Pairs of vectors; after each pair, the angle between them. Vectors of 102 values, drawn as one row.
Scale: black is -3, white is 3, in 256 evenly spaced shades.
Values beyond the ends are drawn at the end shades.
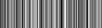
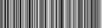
partly aligned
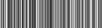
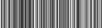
orthogonal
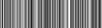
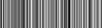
nearly opposite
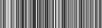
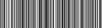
partly aligned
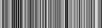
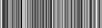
partly aligned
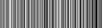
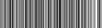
nearly opposite
